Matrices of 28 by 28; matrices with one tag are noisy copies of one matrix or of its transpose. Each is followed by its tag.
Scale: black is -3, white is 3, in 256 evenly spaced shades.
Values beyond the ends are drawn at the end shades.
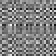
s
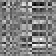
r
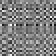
s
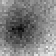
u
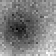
u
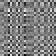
s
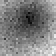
u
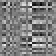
r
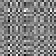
s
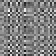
s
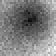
u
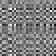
s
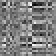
r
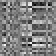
r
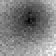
u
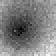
u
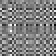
s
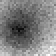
u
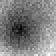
u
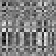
r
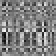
r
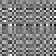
s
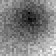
u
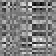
r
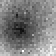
u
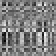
r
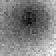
u
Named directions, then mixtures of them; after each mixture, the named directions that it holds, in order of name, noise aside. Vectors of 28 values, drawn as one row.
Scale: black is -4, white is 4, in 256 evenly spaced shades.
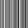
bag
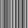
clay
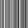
bag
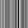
bag, clay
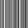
bag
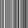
bag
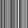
bag, clay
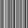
bag, clay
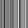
bag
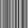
bag, clay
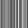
bag, clay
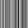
bag, clay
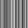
clay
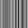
bag, clay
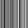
bag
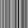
bag, clay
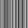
clay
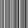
bag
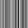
bag, clay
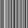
bag, clay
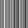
bag, clay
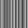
clay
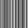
clay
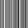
bag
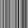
bag, clay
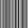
bag, clay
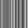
clay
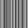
clay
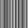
clay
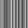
clay
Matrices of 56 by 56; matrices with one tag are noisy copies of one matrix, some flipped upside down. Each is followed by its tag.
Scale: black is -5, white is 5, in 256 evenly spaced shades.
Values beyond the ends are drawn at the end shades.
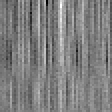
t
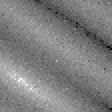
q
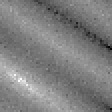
q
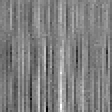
t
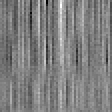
t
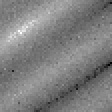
q
